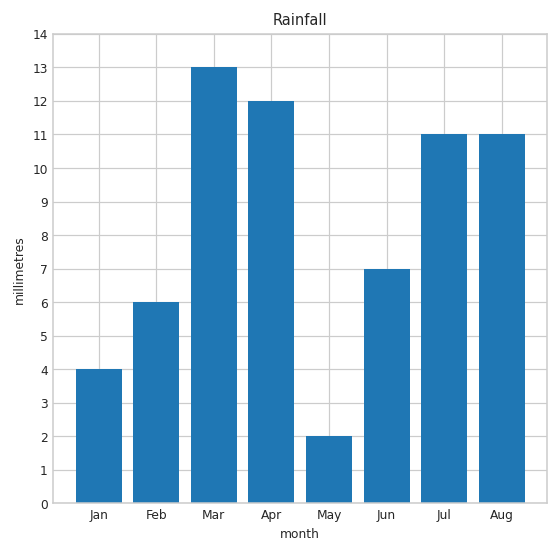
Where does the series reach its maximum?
Mar
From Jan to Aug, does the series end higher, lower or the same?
higher
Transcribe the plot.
Title: Rainfall
x-axis: month, ticks Jan Feb Mar Apr May Jun Jul Aug
y-axis: millimetres, ticks 0 1 2 3 4 5 6 7 8 9 10 11 12 13 14
Values:
4 6 13 12 2 7 11 11
